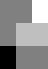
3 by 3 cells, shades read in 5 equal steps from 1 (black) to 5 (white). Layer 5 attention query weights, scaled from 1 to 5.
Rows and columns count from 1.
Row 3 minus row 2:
-2 -1 -1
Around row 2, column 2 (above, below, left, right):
3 3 3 4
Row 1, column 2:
3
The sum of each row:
11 11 7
